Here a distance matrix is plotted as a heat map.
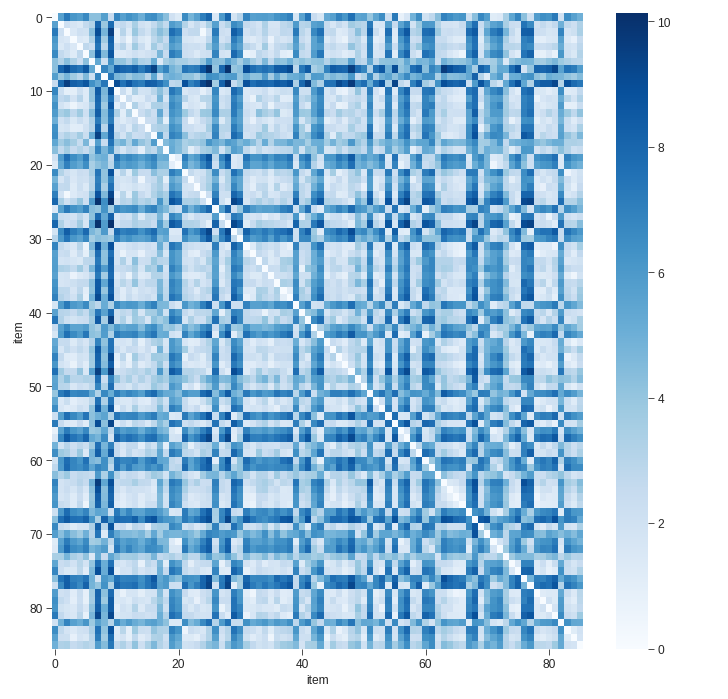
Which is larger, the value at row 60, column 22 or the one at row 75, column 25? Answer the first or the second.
the first
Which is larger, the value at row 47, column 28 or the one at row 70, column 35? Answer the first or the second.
the second
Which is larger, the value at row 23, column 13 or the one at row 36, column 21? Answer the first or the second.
the second
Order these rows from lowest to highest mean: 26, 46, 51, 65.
65, 46, 26, 51
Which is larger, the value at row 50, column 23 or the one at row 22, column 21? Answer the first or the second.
the second
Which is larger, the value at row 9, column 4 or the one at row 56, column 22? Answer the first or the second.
the first
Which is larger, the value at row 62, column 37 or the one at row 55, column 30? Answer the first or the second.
the second
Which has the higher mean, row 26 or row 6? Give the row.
26
